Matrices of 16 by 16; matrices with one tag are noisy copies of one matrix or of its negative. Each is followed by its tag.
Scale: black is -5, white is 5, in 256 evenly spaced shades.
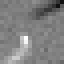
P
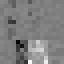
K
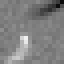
P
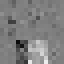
K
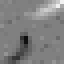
P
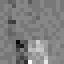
K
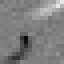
P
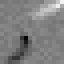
P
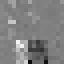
K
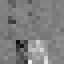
K
